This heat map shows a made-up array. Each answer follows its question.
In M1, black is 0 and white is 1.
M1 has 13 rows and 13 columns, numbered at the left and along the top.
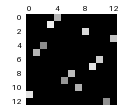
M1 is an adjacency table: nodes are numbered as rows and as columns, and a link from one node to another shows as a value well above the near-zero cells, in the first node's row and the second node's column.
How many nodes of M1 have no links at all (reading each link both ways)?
0
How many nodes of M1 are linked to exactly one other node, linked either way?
0
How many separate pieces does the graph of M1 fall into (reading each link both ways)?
1
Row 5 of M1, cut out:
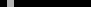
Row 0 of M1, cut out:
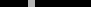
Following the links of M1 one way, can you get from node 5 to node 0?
yes
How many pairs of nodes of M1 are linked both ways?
0
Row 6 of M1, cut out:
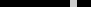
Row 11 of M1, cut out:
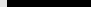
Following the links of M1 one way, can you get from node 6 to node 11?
yes
